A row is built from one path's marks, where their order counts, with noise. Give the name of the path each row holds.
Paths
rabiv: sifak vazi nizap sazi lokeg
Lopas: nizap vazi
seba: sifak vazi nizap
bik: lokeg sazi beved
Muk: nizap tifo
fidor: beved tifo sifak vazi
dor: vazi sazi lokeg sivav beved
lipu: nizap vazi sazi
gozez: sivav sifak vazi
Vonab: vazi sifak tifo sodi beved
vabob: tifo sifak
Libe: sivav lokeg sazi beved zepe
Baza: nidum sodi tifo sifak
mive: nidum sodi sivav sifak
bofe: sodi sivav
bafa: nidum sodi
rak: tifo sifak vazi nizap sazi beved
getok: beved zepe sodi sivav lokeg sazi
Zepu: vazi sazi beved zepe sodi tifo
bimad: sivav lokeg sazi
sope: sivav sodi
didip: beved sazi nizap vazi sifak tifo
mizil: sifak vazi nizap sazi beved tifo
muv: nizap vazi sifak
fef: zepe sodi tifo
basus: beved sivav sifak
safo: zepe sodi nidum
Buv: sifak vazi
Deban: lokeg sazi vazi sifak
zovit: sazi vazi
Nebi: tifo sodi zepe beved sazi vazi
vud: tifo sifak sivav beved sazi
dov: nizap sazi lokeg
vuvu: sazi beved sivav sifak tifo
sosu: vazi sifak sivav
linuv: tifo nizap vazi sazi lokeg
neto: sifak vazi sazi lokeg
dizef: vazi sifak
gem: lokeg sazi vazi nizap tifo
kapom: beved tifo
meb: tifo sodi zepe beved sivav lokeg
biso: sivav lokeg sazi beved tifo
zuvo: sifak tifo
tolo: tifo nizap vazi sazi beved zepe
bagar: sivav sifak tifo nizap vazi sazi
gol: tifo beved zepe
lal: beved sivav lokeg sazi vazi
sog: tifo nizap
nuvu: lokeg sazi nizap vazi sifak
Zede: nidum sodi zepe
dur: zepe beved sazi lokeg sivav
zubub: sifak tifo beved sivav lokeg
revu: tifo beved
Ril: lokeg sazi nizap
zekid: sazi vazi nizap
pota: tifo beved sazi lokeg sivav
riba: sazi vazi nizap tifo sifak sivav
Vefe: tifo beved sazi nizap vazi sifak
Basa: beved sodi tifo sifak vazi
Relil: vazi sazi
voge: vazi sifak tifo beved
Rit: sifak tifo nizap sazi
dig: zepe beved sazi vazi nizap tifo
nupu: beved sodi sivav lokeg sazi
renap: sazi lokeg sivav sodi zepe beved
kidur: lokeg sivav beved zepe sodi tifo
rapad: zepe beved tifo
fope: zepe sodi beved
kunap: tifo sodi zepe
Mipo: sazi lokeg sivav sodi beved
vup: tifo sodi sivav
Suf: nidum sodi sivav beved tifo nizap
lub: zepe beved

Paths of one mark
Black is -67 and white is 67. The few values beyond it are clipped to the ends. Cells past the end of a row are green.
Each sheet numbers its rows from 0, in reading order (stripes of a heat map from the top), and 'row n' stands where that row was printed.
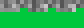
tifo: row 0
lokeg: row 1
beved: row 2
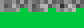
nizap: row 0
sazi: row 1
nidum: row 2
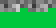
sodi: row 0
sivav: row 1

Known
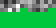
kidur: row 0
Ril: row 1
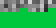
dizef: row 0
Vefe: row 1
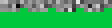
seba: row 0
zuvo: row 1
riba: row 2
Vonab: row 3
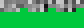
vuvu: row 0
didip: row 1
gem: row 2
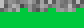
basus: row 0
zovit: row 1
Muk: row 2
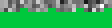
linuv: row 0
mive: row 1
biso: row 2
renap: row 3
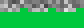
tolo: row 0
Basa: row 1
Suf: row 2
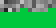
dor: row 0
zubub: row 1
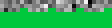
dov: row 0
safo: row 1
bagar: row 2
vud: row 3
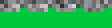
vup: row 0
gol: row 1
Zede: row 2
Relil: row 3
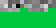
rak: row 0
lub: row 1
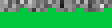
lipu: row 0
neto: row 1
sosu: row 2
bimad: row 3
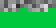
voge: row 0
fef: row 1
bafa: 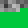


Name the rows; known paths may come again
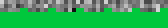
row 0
gozez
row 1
lal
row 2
nuvu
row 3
zekid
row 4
kapom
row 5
bik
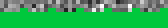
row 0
zubub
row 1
Vonab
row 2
Deban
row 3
kidur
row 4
Libe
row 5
neto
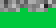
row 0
revu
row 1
Rit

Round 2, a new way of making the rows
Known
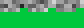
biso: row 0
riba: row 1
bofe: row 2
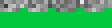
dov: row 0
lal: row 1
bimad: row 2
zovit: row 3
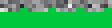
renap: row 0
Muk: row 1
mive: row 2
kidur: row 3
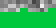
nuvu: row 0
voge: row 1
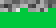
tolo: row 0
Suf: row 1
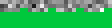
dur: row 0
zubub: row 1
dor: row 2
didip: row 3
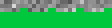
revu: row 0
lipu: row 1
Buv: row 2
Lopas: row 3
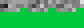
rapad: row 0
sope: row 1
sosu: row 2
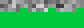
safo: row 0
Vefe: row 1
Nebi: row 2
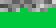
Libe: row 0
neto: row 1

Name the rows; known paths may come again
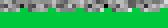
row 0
biso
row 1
fef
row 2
fope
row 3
vuvu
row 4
dig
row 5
linuv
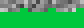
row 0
Mipo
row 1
getok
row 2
Buv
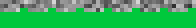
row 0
zuvo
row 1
sosu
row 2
zovit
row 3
Suf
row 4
riba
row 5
bagar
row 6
kidur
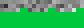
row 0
kapom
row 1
lipu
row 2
mizil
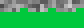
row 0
sog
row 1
kunap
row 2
dizef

